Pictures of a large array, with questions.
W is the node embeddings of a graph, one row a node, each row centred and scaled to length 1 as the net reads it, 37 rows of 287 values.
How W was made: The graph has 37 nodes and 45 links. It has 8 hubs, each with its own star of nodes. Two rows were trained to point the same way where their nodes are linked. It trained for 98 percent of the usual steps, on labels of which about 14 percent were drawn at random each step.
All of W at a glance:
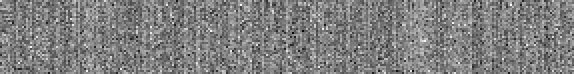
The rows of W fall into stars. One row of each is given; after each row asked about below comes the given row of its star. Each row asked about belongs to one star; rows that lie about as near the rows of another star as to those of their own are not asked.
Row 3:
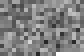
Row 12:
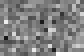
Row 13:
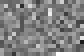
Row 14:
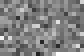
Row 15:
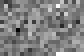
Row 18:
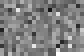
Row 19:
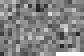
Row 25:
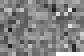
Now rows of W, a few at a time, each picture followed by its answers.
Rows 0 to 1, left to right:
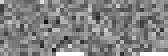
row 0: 18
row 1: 12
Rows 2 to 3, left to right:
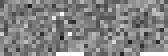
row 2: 12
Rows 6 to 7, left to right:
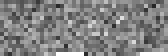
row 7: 18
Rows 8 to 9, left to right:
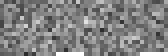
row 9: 14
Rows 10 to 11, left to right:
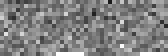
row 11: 13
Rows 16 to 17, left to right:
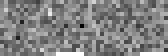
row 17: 19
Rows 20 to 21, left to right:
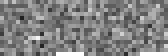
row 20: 25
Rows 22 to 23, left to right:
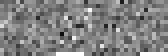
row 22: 13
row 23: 19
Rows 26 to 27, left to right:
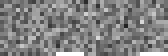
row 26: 15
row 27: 19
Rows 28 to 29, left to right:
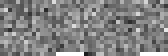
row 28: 3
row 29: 18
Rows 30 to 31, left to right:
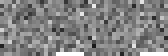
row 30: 19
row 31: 15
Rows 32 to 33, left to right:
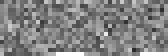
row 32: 13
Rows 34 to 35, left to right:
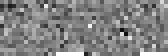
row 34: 25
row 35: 18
